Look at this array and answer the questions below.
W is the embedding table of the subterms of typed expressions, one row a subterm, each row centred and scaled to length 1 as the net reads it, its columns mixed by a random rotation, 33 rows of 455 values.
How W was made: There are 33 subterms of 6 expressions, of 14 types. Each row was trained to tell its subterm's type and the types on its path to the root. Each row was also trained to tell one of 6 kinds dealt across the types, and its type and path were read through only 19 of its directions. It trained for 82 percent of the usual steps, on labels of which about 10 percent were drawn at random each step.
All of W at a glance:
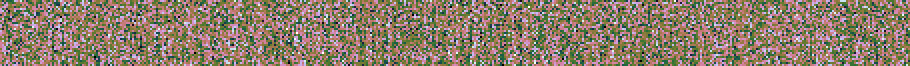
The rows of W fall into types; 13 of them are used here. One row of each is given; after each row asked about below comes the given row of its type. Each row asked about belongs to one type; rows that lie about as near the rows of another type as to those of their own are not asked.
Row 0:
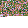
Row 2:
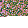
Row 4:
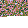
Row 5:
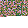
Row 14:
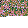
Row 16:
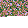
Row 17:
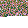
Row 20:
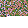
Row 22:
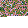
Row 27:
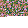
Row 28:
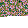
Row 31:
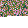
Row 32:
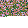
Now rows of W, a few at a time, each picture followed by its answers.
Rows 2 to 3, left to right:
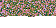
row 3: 22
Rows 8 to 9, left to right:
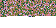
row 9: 0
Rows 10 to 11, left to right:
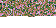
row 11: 4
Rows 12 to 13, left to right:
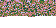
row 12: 32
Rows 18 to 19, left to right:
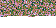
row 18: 0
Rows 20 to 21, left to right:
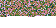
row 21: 31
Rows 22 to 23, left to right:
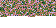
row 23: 27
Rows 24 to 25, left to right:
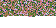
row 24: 16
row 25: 17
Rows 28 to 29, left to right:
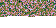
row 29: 27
